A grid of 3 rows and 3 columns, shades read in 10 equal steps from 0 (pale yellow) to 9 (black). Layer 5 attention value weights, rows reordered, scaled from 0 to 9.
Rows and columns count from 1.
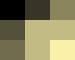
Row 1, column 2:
7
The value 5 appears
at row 3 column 1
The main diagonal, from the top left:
9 2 0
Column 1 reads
9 6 5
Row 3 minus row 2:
-1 0 -2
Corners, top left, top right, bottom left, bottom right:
9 4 5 0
